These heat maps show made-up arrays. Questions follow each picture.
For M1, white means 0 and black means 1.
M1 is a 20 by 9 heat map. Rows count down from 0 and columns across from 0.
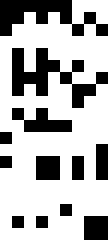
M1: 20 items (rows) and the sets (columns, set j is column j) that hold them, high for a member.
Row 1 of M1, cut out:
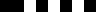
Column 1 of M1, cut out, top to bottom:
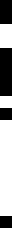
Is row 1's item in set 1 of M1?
yes
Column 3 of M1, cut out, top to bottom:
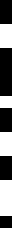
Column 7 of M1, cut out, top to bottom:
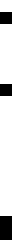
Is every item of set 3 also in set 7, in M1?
no
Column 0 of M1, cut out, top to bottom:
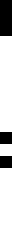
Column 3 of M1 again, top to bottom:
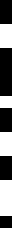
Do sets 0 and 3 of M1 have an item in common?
yes
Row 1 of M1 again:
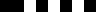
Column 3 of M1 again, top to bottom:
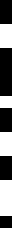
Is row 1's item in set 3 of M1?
yes
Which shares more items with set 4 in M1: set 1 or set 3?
set 3
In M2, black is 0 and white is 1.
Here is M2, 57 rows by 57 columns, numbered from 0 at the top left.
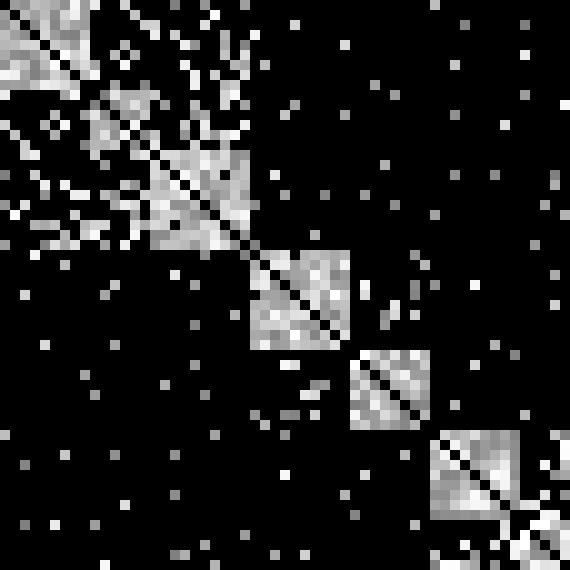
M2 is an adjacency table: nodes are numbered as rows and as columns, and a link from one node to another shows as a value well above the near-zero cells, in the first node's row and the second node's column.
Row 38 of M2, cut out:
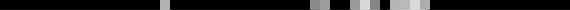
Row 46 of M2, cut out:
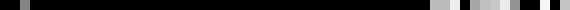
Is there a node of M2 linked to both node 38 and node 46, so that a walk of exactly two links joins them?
no
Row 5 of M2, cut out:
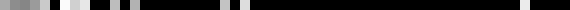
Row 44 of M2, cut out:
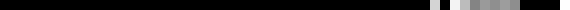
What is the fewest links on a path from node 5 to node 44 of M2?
3
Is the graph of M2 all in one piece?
yes
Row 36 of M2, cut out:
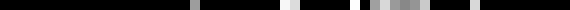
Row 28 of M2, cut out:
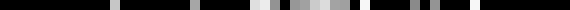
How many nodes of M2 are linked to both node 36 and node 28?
4
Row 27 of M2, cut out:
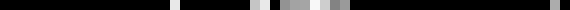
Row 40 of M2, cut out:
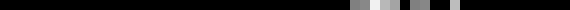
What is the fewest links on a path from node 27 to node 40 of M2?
3
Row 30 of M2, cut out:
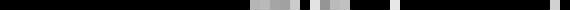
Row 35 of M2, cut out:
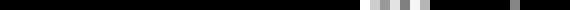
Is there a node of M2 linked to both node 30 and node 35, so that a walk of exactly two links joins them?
yes
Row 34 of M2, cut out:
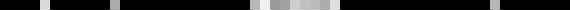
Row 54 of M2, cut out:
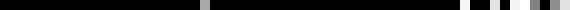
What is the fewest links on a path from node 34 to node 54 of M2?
2
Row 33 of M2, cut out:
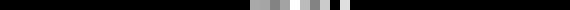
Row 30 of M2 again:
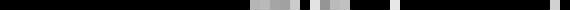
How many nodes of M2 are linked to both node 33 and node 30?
8
